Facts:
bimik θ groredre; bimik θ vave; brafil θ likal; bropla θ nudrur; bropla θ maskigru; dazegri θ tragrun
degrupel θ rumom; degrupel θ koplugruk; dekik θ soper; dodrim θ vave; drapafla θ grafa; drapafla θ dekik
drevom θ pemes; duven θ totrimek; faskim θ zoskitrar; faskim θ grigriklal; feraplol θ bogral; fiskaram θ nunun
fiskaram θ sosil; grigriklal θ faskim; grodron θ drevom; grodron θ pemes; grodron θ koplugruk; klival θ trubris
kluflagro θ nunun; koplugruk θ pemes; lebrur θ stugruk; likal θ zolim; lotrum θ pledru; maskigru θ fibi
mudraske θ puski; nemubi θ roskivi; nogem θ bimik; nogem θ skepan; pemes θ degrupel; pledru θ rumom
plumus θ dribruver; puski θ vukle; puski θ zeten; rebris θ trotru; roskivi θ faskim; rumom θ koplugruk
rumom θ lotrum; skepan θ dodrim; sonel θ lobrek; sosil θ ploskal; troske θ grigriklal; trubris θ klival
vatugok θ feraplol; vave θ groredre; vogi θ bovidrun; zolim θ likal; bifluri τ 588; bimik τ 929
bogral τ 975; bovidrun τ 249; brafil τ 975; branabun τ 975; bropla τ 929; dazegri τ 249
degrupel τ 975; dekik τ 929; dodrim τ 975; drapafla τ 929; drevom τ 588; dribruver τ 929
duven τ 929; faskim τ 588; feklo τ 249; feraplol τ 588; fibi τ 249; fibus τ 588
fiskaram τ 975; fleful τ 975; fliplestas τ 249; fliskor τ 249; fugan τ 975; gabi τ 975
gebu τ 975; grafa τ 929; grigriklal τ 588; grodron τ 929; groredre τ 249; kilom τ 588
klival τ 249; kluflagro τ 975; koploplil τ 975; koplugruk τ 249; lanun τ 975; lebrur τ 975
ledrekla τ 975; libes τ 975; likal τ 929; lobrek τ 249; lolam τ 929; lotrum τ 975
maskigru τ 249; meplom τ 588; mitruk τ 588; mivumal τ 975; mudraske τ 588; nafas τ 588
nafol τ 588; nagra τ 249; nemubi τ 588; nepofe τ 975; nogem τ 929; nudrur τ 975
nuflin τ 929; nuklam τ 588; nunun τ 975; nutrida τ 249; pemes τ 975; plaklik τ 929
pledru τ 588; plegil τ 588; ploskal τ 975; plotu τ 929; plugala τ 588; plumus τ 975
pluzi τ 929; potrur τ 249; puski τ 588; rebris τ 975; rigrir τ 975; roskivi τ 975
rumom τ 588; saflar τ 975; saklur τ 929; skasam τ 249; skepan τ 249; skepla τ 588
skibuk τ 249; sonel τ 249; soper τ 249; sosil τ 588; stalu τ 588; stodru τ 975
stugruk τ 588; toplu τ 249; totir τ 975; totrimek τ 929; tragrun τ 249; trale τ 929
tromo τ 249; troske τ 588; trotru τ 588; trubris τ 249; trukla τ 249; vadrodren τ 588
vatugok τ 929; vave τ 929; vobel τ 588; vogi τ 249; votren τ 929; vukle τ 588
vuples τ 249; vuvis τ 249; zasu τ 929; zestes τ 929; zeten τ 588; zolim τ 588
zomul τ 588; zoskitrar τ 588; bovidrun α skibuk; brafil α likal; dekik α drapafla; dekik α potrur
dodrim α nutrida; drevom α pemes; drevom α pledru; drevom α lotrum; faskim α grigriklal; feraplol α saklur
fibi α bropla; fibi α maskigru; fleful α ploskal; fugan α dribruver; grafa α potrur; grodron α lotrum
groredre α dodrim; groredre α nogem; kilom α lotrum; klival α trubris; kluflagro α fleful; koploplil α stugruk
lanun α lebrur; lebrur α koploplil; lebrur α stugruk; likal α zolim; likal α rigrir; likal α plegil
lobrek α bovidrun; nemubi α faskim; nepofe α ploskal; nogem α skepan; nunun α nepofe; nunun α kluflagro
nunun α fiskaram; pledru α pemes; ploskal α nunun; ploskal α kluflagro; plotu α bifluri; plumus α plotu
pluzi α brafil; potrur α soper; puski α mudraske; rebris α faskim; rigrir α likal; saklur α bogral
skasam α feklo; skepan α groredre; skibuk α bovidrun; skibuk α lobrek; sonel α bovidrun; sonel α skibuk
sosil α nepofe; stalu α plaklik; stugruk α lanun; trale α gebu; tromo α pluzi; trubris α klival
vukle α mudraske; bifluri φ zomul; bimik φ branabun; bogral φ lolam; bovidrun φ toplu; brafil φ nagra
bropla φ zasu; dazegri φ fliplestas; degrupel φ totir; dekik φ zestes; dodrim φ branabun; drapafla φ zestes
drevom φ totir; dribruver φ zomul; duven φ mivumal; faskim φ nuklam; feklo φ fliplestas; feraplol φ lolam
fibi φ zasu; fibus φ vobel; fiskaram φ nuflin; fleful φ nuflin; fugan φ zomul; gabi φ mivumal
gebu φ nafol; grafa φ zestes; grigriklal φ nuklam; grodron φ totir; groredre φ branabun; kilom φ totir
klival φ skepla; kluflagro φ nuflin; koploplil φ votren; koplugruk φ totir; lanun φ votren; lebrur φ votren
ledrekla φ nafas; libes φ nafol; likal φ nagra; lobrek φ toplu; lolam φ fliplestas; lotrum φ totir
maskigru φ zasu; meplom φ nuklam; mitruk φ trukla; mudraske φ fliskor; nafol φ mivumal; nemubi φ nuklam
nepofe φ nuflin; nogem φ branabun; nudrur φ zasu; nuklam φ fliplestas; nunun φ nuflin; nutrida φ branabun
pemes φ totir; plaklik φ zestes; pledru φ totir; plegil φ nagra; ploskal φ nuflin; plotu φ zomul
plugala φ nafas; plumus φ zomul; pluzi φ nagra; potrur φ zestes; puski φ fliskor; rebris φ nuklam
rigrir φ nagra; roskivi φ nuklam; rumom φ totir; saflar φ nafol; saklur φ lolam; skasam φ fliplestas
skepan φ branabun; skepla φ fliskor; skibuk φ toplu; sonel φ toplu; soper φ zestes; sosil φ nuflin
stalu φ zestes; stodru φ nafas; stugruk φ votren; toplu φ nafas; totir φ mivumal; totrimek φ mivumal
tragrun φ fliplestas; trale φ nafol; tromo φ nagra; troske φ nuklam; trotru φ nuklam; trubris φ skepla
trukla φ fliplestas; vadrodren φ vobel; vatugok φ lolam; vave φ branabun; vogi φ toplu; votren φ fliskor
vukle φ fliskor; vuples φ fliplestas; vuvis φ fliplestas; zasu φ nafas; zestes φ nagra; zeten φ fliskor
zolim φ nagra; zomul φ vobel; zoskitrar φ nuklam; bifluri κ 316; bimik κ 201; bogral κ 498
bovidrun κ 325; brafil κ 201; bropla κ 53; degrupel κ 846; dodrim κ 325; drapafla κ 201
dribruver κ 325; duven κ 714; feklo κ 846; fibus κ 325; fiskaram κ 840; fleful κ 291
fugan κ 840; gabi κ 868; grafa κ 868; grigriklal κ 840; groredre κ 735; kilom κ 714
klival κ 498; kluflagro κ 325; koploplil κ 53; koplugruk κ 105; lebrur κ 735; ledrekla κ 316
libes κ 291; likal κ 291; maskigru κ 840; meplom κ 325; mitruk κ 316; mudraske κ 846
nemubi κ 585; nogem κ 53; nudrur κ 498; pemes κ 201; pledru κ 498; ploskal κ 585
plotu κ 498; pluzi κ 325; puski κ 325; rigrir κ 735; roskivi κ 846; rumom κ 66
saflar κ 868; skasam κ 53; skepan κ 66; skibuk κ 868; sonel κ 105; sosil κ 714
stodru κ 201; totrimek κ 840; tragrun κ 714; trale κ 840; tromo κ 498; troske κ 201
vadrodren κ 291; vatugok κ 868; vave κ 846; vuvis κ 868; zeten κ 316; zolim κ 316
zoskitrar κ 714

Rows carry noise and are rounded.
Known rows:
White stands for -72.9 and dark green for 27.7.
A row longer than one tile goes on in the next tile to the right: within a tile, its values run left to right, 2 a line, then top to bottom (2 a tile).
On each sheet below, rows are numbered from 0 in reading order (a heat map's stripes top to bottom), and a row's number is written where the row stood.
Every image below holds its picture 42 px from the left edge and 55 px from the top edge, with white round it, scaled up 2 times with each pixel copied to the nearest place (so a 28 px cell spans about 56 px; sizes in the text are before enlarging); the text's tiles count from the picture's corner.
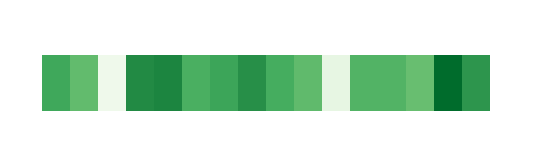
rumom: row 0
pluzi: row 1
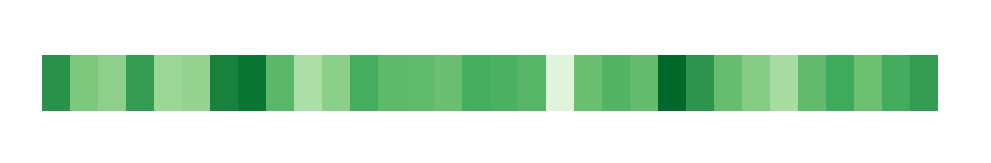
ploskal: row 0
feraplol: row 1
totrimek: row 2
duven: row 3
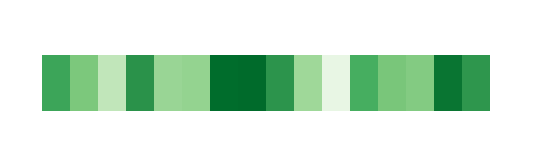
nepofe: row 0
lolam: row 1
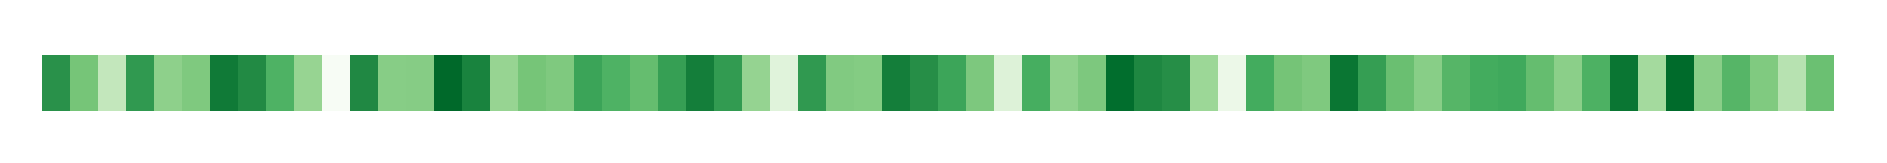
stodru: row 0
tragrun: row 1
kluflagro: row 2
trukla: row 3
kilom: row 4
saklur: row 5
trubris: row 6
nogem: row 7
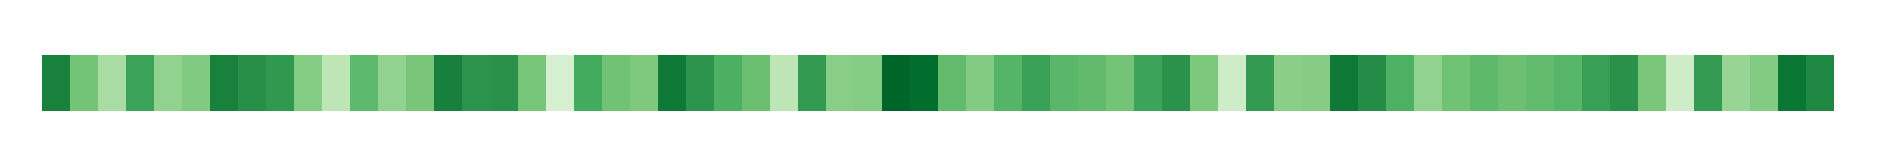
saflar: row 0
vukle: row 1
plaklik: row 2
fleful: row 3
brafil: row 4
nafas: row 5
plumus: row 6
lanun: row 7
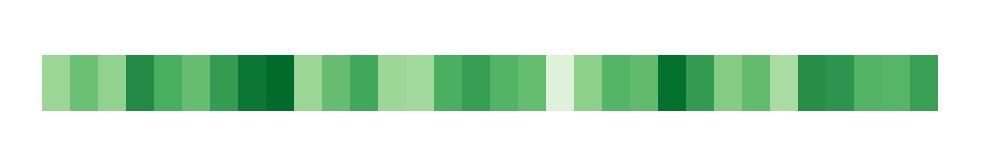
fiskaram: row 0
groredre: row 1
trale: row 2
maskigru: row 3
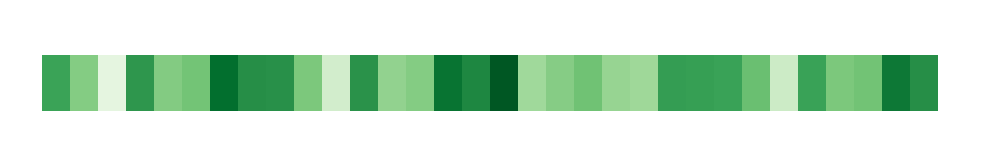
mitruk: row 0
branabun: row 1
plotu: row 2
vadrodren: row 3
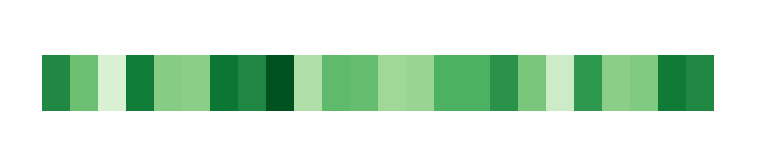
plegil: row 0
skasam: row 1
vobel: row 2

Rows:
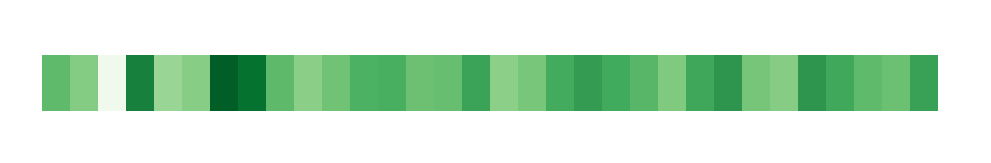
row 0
zoskitrar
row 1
vogi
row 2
zolim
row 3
lotrum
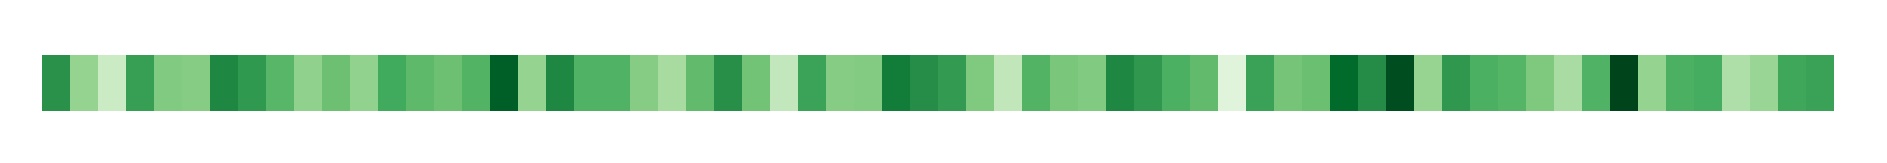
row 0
vuvis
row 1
dekik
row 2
bropla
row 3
nafol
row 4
lobrek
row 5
fibus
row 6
pledru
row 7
koploplil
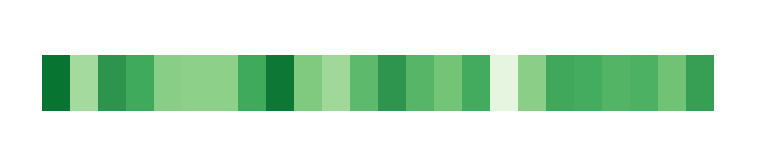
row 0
lebrur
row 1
drevom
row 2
grigriklal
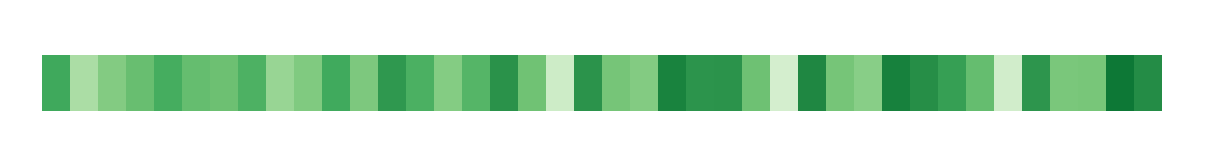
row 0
vatugok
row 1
likal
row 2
soper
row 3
nutrida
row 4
bifluri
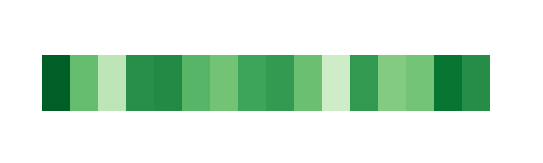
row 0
pemes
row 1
ledrekla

